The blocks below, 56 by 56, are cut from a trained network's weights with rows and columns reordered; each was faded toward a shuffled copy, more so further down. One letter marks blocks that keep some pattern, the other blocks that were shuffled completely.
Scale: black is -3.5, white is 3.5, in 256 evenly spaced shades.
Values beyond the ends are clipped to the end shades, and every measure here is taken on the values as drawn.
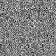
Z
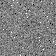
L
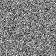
L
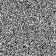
L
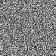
Z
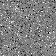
L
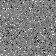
L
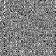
Z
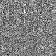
Z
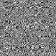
Z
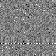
Z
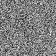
L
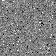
L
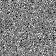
L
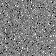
L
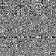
Z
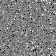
L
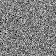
L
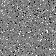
L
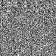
Z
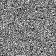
L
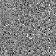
Z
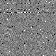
Z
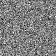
L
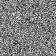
L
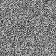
Z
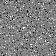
L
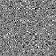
Z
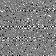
Z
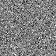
L
